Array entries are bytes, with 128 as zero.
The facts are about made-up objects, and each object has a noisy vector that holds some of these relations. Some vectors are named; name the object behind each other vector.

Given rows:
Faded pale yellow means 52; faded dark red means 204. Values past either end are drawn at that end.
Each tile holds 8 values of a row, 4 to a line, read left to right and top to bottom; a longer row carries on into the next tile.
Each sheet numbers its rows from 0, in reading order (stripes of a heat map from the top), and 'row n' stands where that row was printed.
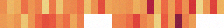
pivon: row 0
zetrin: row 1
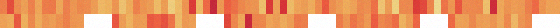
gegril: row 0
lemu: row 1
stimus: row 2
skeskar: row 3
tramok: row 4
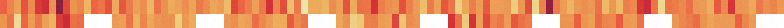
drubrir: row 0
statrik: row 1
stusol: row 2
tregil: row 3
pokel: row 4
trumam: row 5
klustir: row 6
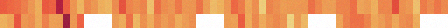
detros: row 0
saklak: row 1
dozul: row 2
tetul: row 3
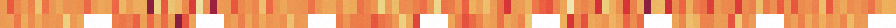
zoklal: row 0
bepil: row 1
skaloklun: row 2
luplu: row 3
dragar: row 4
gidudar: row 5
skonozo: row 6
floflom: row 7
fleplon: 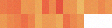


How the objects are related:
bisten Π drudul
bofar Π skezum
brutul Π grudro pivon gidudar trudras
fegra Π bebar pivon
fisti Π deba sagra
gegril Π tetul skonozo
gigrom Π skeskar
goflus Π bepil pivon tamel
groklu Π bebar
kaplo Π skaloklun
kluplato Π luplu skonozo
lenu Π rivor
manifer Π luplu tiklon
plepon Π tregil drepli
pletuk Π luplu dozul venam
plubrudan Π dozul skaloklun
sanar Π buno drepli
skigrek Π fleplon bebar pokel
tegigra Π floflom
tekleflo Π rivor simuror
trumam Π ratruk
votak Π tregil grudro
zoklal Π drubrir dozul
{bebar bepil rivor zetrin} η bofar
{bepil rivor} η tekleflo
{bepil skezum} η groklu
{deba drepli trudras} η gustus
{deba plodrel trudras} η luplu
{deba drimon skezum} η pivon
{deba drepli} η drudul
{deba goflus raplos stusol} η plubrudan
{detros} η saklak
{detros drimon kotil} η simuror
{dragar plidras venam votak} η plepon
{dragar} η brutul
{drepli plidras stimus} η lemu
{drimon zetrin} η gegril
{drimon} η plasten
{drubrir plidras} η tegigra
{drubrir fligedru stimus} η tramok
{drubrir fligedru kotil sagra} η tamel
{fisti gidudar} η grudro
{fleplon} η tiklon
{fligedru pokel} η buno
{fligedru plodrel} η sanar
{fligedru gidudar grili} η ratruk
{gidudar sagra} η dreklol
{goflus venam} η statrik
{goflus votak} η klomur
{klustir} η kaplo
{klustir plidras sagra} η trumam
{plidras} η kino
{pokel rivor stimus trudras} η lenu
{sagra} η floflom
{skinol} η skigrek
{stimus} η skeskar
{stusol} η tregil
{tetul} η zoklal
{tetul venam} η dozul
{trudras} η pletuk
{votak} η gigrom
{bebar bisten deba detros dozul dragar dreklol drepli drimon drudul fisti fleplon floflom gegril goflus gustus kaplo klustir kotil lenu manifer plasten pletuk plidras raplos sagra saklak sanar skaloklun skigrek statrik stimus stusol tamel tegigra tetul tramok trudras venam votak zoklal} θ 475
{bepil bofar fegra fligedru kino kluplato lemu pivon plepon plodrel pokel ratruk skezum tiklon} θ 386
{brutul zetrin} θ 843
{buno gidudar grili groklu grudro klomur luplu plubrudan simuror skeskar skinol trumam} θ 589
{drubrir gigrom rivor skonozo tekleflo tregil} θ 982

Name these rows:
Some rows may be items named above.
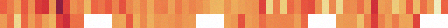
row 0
drubrir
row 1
gegril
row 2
groklu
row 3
plubrudan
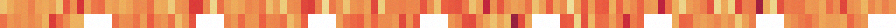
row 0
brutul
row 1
buno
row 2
skeskar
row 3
skinol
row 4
bebar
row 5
fligedru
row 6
grudro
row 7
fleplon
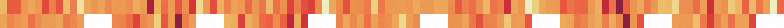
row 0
goflus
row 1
zetrin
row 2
simuror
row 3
drudul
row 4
deba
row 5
kotil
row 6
plubrudan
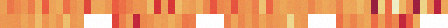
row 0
dreklol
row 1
stimus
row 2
pletuk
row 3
bofar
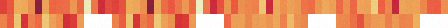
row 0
rivor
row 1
rivor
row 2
tramok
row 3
plidras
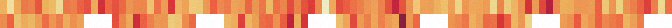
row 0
ratruk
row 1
trudras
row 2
simuror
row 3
drimon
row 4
plepon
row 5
klomur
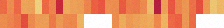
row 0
plidras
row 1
tamel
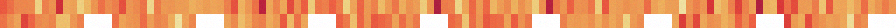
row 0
drepli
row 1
gustus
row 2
tekleflo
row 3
plodrel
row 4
plodrel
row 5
sanar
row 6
grili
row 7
lenu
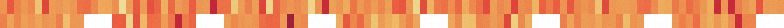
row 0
tegigra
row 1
fligedru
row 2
skezum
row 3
fisti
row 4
gigrom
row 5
tegigra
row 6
sagra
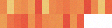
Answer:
skinol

